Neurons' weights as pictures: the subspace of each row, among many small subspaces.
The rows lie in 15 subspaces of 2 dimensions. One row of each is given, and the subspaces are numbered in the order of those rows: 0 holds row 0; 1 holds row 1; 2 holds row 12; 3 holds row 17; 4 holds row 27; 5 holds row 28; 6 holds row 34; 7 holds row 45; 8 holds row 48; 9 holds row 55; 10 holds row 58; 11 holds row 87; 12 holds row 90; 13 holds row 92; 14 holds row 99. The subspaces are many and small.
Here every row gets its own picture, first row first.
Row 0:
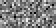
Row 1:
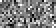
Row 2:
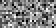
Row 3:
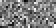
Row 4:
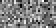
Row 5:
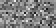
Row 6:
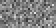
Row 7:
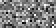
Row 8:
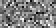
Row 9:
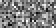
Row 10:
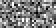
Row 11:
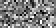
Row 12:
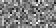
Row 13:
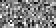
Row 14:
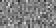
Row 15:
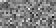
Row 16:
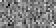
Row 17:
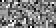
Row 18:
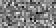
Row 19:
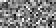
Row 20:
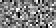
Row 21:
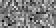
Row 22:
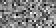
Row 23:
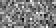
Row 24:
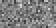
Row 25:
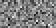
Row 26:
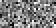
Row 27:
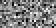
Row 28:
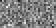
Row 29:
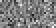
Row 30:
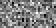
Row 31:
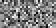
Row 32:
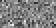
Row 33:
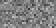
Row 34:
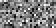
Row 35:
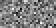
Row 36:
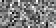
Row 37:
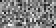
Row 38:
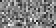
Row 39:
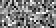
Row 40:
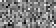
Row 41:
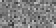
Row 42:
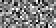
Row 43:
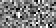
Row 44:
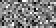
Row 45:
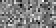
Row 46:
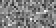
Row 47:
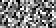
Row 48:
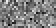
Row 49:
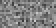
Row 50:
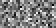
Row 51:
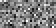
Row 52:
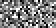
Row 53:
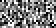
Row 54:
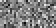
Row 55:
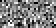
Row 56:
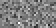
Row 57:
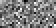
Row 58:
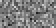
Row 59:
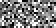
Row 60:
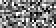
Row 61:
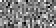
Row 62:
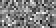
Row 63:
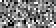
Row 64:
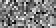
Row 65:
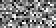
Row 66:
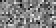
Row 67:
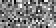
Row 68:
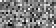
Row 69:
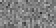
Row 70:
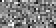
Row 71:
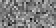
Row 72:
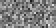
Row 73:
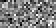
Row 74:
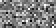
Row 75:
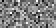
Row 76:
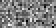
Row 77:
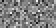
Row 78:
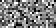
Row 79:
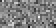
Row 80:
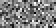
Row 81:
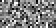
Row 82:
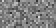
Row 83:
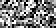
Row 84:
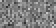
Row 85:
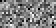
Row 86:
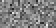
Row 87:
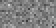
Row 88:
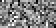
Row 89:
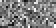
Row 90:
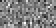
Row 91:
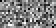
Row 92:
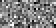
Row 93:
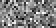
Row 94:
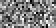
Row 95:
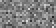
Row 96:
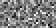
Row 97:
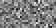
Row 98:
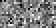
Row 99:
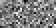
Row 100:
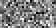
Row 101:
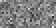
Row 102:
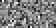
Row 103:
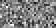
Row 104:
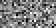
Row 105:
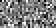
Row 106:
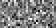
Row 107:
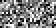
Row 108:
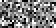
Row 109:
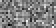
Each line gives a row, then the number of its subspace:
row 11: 10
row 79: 13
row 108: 3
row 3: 14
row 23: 0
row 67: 7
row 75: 2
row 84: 5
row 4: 7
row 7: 11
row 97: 3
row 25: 5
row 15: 1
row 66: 7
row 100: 4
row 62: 10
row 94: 0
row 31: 9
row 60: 4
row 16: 5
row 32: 9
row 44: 2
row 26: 13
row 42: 3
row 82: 2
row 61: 12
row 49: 4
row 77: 2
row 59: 2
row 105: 12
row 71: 8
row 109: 11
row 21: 10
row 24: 7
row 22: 4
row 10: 0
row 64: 8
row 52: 9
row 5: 8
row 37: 6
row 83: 8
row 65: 8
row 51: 6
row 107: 1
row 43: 13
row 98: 7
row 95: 11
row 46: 10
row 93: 8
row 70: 13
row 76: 11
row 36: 14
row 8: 4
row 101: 1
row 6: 0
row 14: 12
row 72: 0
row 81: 3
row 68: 6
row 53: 5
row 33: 11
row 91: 6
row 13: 9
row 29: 1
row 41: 13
